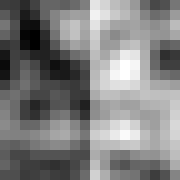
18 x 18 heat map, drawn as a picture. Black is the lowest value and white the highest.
No lone cell stands out from its neighbours. The ninth with the lowest average is the top left. The right part is higher, past a seam about 50% of the way across. The field is mottled with small blotches.
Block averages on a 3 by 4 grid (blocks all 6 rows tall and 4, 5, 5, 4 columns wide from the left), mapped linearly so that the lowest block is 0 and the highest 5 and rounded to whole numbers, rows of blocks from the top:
0 2 5 3 / 1 0 5 4 / 2 2 4 4
